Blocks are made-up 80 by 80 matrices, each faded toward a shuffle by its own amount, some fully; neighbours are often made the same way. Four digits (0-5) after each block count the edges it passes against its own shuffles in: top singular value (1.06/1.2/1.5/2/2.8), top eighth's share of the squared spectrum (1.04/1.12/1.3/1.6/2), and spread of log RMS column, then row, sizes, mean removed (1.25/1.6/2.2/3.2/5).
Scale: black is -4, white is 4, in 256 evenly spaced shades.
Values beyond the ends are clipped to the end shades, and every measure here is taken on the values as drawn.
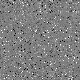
3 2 0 1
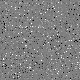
2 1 0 0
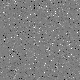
2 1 0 0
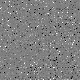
3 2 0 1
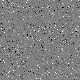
3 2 0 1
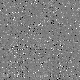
3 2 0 0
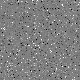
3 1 0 0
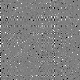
5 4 2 2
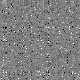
4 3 1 1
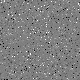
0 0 0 0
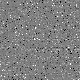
3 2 0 0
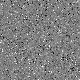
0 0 0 0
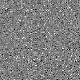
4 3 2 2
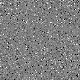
3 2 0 1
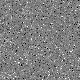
0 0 0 0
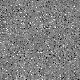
3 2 1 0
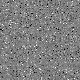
3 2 0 0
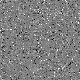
3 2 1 0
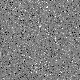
1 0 0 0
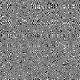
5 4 2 3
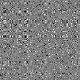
4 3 2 2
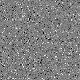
3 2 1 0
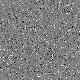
0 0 0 0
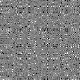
4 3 2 2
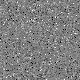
0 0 0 0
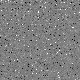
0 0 0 0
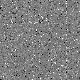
1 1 1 0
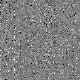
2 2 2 0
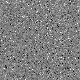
2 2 1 0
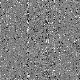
3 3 2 0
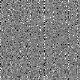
3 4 3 1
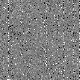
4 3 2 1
